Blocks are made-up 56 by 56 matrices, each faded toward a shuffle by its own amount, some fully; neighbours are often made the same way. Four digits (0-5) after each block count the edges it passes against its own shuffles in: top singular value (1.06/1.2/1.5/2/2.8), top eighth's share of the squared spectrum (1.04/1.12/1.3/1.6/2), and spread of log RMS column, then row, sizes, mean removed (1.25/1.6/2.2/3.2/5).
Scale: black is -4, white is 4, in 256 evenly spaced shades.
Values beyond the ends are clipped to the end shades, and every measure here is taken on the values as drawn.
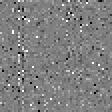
3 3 1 0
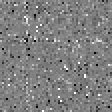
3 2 1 0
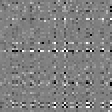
5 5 3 3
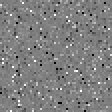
0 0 0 0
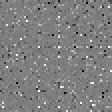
3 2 1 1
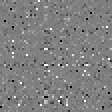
3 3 0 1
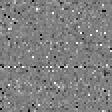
3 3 0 1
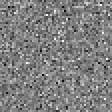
1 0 0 0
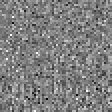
3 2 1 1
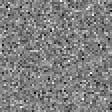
0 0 0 0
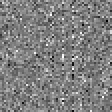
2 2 2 0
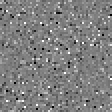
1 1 0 1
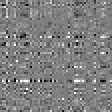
4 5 3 3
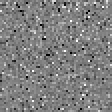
2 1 0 0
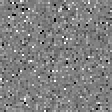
2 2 0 0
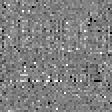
3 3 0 2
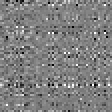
4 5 3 3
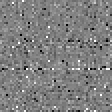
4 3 1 2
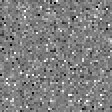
1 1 0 0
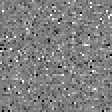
2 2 0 0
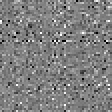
4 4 2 2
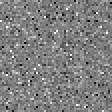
1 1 0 0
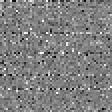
3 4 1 2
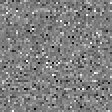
2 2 0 1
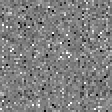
3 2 0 0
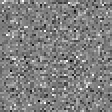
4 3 1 1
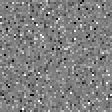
0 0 0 0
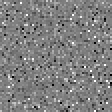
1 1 0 0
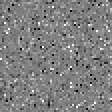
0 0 0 0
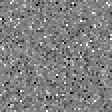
2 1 0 0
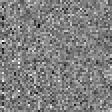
1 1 2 0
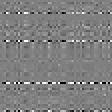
5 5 1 3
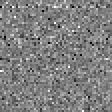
1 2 0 2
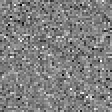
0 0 0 1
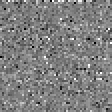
1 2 0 2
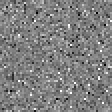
0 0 0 0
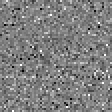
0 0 0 1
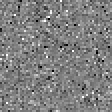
0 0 0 0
